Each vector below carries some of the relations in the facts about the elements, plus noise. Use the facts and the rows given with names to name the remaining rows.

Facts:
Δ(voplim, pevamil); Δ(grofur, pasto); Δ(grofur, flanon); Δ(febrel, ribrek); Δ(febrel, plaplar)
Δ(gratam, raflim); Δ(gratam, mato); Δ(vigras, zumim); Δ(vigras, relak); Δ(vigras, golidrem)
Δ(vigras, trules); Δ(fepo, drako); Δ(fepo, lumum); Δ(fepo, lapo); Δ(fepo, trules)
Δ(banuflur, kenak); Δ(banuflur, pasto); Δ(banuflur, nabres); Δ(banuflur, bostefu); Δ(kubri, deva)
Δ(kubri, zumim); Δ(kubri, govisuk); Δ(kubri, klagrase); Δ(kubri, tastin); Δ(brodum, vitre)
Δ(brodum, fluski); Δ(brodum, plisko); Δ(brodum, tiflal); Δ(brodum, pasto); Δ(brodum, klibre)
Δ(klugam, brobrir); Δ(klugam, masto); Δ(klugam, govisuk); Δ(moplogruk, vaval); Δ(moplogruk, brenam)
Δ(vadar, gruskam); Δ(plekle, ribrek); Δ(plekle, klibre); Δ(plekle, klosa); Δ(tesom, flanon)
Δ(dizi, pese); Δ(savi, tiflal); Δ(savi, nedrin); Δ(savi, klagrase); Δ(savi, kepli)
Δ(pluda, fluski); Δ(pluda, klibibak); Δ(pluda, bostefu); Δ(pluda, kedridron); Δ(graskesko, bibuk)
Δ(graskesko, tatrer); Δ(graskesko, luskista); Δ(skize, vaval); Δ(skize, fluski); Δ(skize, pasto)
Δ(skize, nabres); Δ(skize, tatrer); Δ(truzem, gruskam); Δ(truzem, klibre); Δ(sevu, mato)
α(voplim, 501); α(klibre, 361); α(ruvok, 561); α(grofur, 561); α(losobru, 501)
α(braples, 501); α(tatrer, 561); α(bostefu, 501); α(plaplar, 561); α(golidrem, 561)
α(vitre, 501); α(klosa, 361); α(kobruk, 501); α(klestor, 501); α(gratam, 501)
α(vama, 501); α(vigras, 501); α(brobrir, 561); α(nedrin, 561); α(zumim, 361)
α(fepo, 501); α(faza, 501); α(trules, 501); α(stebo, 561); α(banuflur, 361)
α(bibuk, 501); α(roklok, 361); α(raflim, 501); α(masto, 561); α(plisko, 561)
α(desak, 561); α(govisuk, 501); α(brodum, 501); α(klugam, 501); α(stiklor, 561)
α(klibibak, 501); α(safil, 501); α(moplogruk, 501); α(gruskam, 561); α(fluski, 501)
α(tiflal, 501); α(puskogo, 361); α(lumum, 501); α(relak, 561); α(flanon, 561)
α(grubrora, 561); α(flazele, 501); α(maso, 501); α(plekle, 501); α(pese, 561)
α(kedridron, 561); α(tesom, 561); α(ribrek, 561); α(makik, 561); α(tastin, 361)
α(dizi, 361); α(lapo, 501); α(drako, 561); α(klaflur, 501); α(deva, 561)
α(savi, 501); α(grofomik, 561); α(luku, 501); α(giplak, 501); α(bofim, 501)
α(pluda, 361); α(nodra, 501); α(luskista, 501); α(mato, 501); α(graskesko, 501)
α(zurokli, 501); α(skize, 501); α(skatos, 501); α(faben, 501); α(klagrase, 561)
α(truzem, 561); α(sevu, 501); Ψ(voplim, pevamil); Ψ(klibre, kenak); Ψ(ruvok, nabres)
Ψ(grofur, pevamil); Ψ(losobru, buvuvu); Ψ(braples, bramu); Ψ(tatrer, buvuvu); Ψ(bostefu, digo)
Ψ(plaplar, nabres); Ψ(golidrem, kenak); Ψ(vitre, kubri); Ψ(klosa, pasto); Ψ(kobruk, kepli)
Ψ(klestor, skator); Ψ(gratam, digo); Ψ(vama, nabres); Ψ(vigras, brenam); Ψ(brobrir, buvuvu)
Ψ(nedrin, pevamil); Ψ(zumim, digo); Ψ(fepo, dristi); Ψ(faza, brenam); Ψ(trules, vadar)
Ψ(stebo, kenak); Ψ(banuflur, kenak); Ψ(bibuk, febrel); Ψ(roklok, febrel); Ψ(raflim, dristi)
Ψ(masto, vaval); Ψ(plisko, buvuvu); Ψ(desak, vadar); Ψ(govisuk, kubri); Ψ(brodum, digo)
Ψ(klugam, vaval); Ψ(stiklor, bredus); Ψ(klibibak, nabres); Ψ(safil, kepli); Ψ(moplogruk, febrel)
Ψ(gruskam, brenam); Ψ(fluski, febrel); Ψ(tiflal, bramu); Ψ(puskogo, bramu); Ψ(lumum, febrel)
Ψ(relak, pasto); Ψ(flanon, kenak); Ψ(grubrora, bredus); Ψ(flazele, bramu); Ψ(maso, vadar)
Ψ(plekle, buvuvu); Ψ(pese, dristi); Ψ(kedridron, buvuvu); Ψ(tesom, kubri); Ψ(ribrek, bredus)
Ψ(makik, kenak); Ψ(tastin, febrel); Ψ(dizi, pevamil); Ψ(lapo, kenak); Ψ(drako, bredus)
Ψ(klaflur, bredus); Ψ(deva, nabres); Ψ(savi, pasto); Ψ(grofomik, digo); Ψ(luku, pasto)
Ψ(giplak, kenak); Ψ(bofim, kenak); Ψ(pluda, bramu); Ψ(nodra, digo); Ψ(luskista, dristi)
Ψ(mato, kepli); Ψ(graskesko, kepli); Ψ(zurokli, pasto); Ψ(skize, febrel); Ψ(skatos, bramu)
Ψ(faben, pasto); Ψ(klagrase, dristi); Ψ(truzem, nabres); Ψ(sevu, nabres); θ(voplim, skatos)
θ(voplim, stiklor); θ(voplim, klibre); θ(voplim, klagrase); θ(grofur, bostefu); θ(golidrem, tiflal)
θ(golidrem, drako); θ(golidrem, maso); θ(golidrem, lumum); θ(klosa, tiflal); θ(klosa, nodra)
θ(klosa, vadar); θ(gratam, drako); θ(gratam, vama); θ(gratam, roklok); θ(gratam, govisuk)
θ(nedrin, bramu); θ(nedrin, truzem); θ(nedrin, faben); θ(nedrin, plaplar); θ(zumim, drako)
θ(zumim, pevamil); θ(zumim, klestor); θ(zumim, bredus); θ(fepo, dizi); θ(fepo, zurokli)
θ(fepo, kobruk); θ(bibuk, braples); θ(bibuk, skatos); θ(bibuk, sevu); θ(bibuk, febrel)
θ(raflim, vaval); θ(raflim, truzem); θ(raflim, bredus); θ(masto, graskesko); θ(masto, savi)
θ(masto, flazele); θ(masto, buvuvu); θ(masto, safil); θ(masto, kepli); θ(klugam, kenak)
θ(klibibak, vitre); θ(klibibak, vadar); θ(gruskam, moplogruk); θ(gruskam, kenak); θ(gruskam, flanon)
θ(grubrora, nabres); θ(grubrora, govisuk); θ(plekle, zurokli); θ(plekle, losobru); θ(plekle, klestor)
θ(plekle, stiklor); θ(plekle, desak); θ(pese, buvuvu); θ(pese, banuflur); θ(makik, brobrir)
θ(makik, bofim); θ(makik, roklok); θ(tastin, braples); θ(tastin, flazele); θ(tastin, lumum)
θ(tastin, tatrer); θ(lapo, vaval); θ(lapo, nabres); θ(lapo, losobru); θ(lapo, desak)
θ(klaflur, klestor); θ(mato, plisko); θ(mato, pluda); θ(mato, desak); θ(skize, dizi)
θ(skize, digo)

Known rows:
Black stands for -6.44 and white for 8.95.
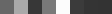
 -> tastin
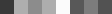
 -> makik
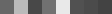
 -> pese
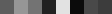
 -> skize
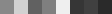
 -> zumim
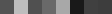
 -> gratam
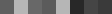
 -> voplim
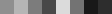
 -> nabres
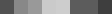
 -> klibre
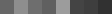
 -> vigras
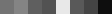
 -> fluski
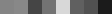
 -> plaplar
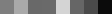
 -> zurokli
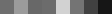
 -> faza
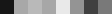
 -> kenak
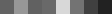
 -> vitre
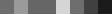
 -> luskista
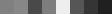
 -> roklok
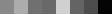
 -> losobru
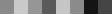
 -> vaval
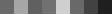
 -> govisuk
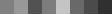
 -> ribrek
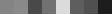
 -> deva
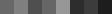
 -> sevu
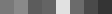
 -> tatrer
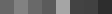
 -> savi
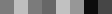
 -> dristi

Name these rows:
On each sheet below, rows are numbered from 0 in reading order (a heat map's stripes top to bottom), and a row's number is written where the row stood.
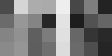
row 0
lapo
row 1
grofur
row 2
puskogo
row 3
plisko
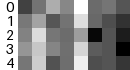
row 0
flanon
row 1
drako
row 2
plekle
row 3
klestor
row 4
grubrora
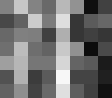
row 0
pevamil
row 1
banuflur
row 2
brodum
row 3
buvuvu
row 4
desak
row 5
klibibak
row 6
lumum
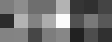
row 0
dizi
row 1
golidrem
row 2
truzem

